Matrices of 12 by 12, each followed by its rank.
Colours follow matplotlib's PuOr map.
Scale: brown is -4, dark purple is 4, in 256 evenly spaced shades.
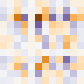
two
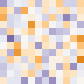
full rank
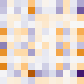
two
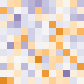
full rank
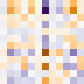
two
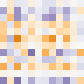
two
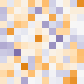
full rank
